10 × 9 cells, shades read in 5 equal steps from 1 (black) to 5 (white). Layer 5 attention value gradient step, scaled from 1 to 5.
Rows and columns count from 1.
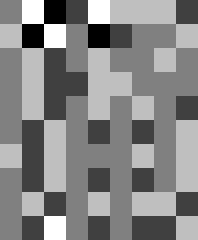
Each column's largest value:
4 5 5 3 5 4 4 4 4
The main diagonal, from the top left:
3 1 2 2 4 3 4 3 2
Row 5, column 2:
4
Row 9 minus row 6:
0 2 -2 0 2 0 2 1 -2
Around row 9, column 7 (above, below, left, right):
2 2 3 4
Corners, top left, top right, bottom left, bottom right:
3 2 3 4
